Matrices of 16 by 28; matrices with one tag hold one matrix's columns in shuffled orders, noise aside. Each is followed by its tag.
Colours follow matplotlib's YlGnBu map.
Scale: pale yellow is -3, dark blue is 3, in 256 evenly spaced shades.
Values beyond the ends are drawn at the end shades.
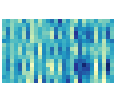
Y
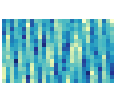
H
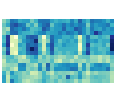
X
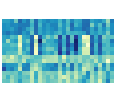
X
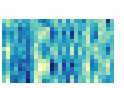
Y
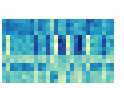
X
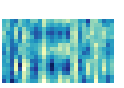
Y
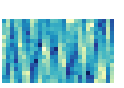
H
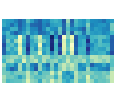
X
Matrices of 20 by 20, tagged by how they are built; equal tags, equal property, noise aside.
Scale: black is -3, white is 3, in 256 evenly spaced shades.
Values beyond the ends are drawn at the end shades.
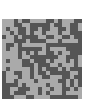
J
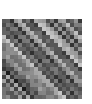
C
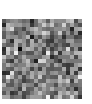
J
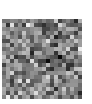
J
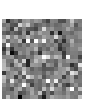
J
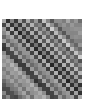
C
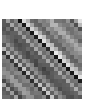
C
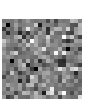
J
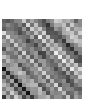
C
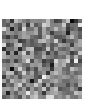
J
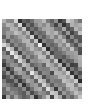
C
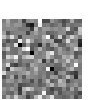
J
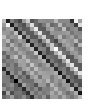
C
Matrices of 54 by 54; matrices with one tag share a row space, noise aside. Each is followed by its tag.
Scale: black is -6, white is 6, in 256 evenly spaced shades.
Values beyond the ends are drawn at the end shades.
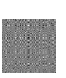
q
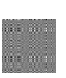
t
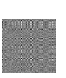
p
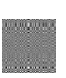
q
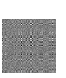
p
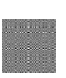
q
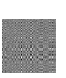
p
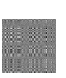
t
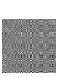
p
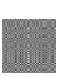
q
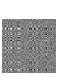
t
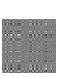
t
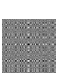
q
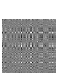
p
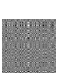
q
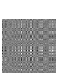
p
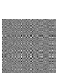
p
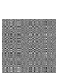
t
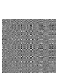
p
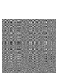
t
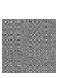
t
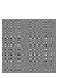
t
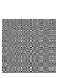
p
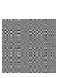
t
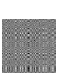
q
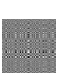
q
